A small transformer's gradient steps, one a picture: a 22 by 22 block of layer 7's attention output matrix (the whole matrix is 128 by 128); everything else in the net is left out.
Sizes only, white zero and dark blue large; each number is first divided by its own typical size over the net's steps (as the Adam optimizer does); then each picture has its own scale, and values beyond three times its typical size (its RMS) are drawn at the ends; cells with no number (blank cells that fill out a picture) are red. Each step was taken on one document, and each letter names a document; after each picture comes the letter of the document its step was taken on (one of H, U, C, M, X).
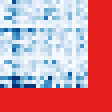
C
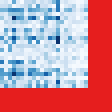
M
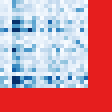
C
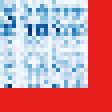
M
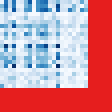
M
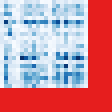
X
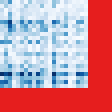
X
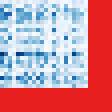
X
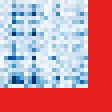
X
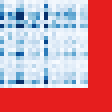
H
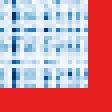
C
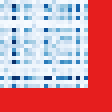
C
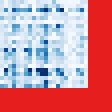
M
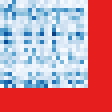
M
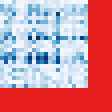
M
